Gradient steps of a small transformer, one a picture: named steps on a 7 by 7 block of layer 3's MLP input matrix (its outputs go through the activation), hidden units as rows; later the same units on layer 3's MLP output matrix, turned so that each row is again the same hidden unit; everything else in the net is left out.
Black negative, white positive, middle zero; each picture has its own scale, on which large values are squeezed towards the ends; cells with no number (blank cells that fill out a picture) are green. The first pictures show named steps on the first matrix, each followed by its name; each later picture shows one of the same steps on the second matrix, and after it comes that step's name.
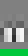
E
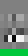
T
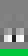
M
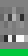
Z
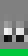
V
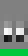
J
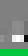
M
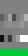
Z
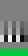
J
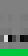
T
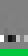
T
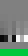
E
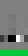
T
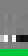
T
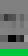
Z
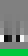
E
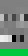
Z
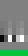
E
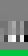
V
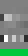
Z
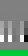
J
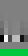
E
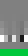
E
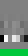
M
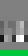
V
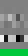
Z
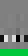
T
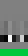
M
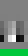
J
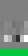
M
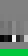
M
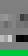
Z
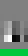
J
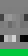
Z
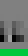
J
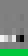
T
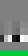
E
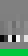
M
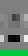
Z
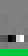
T
